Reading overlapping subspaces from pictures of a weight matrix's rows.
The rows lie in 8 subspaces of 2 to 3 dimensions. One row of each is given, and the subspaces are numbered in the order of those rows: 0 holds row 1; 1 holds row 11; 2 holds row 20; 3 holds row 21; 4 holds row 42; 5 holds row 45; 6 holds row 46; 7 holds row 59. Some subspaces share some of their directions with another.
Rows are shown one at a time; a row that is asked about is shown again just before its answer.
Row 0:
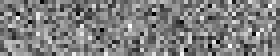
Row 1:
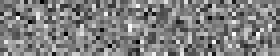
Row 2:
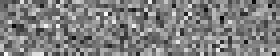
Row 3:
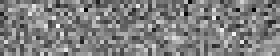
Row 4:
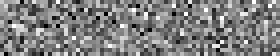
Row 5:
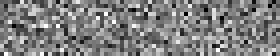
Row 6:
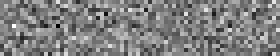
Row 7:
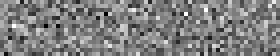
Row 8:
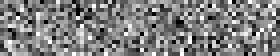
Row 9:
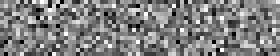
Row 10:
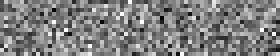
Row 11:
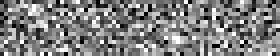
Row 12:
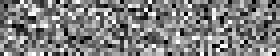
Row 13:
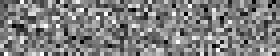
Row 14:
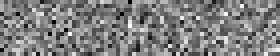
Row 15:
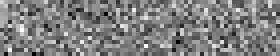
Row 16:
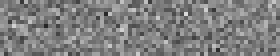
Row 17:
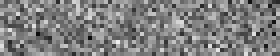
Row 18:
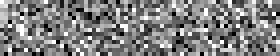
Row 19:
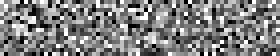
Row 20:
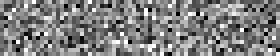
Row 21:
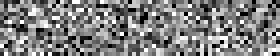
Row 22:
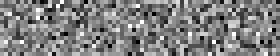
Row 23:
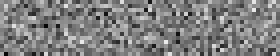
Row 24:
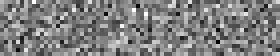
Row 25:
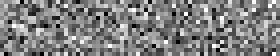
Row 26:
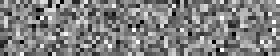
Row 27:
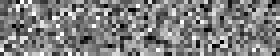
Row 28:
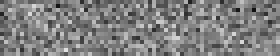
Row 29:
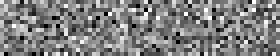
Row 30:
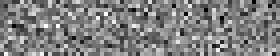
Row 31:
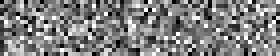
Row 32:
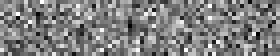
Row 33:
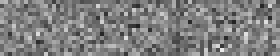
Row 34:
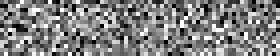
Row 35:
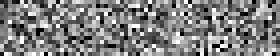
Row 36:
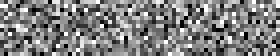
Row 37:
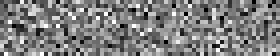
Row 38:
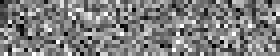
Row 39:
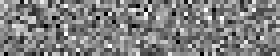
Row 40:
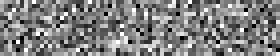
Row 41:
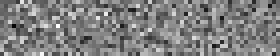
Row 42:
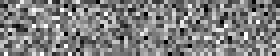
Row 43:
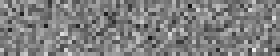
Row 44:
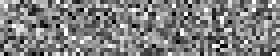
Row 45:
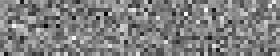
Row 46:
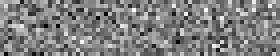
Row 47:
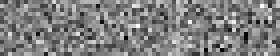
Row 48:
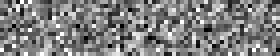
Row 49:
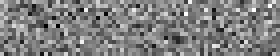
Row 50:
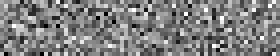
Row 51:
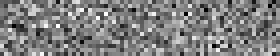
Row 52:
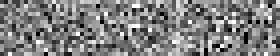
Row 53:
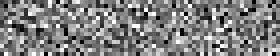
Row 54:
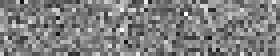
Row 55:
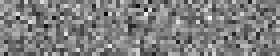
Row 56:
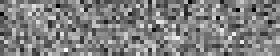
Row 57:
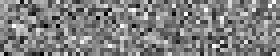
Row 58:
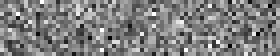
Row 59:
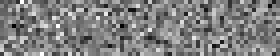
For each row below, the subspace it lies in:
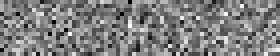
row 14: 3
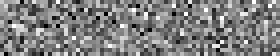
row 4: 2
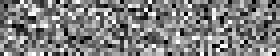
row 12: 2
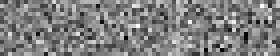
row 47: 4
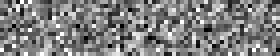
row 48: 7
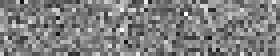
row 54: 5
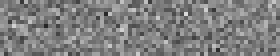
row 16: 5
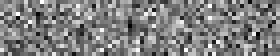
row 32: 3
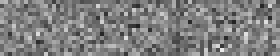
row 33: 4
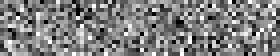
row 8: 3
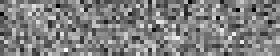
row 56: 1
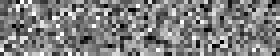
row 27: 7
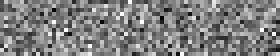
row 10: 3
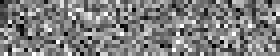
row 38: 6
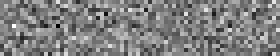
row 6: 6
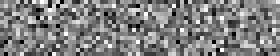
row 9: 0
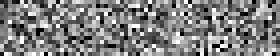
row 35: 4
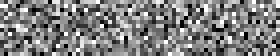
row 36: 4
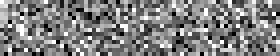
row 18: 6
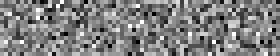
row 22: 0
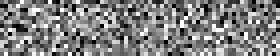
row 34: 4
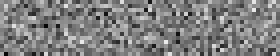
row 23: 2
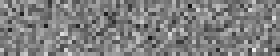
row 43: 7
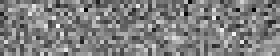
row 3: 1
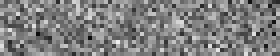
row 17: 0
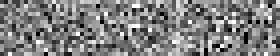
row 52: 4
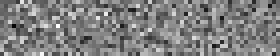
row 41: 7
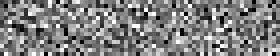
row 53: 7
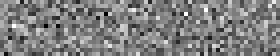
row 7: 5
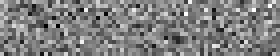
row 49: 1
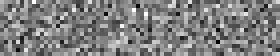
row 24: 2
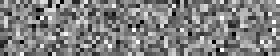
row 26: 0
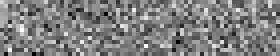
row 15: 6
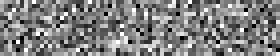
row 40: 2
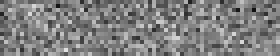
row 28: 1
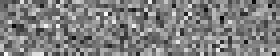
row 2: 1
